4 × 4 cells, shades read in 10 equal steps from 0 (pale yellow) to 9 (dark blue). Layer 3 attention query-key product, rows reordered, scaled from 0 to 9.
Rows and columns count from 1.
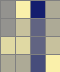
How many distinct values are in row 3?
3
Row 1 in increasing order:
0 3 4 9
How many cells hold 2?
2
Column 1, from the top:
4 4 1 3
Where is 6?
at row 2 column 3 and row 3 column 3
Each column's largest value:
4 3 9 3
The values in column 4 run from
0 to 3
